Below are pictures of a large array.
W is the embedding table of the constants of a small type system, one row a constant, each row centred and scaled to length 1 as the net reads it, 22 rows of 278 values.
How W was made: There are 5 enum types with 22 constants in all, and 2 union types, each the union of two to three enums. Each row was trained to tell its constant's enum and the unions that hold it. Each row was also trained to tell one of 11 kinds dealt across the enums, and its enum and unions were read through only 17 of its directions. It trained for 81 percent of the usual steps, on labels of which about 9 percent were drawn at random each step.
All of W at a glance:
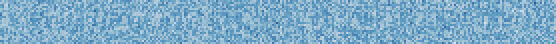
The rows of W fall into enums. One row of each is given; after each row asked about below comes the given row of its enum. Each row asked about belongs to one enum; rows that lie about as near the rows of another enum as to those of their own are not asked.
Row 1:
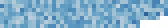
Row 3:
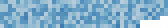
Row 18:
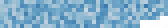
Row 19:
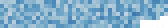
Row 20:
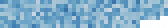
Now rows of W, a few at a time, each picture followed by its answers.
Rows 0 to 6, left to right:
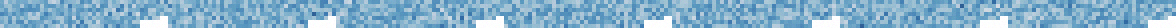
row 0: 19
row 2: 20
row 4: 19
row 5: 20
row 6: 19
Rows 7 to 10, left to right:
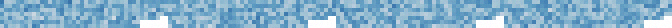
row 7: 19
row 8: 3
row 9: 18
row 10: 18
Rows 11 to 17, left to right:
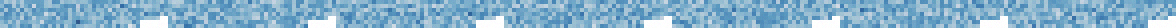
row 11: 20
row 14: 20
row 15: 3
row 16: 1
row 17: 3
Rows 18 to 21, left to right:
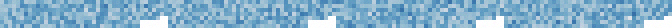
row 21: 3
